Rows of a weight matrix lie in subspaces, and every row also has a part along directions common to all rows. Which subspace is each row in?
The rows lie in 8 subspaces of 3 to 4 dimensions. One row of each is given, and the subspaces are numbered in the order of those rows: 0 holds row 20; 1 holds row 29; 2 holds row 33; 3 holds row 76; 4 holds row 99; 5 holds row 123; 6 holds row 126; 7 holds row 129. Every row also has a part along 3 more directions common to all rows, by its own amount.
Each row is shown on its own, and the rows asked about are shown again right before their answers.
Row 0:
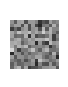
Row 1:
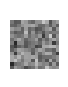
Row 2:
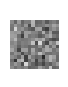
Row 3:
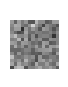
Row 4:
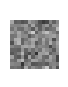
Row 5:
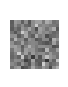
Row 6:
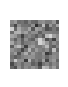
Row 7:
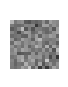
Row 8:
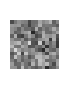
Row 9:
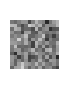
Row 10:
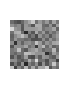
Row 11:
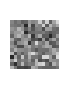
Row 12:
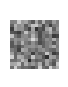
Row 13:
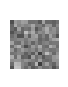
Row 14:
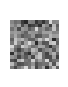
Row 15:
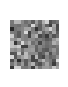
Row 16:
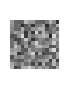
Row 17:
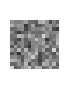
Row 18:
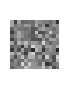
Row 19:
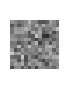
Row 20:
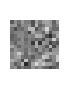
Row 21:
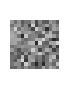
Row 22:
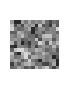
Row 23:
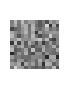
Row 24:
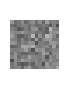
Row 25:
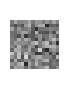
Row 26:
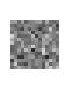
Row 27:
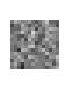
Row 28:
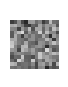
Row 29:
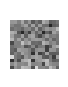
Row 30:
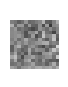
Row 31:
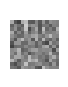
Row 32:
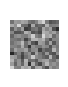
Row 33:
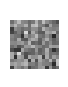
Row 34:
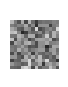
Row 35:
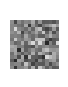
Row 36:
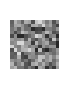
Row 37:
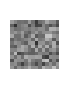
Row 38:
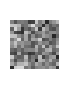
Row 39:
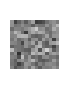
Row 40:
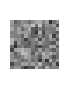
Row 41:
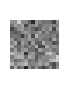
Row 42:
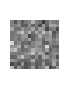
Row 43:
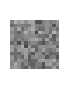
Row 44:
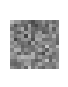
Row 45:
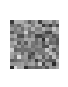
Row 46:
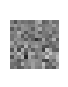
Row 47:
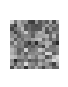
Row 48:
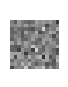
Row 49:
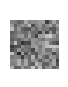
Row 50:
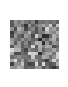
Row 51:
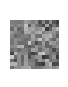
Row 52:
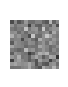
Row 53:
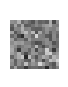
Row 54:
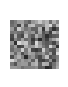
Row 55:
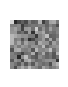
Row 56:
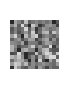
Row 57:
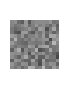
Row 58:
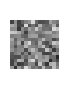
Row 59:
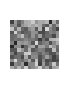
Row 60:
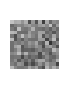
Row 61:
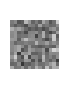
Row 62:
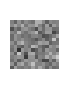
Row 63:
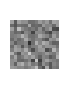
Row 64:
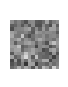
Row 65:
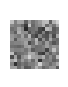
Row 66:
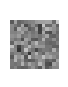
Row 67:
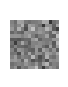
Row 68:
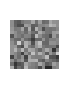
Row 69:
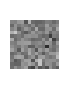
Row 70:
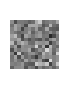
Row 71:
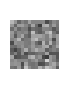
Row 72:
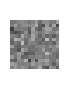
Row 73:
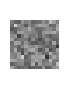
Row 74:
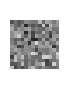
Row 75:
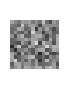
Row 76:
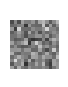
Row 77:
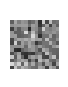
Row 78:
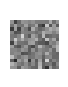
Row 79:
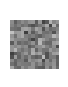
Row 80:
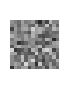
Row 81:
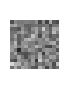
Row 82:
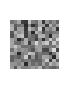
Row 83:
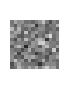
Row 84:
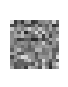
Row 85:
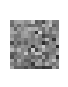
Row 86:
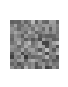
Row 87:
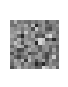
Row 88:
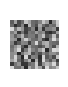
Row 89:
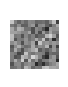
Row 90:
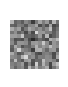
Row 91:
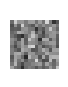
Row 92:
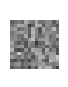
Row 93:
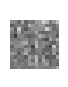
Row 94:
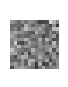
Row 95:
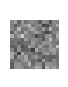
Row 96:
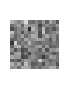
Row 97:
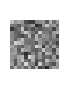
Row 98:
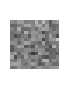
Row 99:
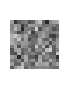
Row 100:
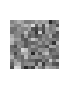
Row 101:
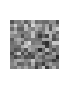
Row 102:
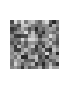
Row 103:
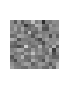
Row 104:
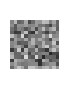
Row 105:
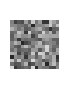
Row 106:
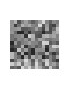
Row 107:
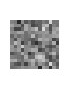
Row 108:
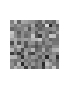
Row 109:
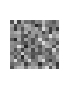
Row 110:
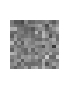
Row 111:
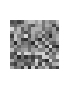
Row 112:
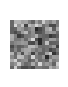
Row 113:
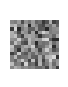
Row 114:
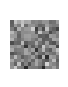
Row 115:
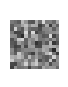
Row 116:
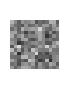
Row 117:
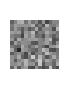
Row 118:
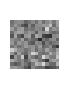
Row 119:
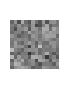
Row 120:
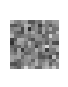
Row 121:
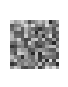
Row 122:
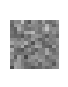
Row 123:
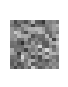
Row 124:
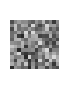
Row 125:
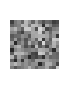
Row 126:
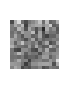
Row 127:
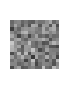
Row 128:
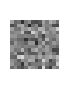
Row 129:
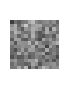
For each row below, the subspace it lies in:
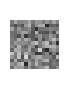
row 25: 5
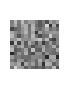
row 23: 2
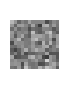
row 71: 5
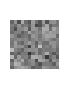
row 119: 3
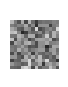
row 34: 1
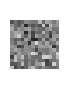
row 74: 3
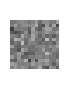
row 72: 0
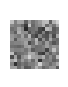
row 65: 3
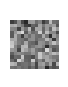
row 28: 6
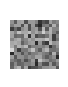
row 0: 1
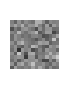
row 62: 2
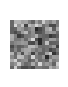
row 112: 0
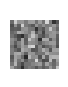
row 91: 4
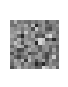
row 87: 0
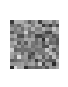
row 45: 5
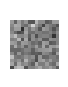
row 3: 4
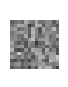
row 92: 7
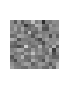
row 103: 0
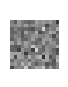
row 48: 2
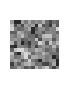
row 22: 6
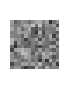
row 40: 6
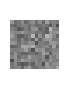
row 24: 4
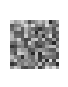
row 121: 6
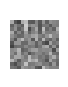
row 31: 6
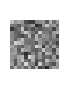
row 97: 7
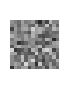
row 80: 5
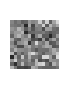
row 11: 3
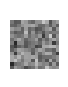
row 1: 6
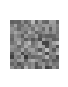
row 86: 7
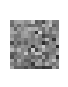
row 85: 2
